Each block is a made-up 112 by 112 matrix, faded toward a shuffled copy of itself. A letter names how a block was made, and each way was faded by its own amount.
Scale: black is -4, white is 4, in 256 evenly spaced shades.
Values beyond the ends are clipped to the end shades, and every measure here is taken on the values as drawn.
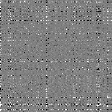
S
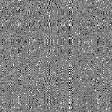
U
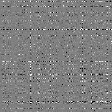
S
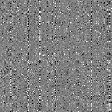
U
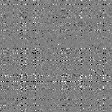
S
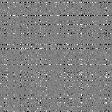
S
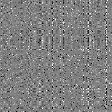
U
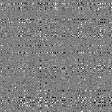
S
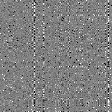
U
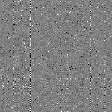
U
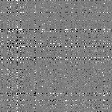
S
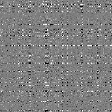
S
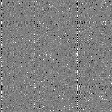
U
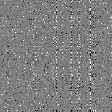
U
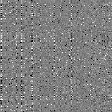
U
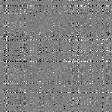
S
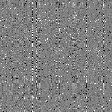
U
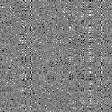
U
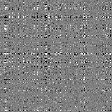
S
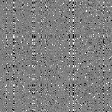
U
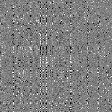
U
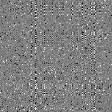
U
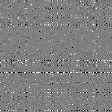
S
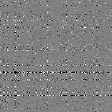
S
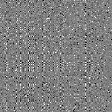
U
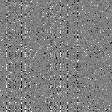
U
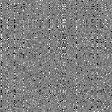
U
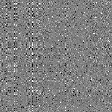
U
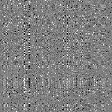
U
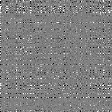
S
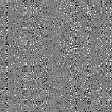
U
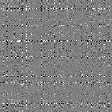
S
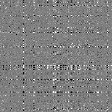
S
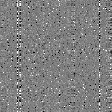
U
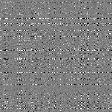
S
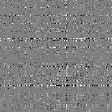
S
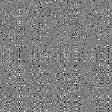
U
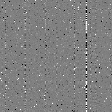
U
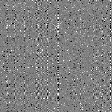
U
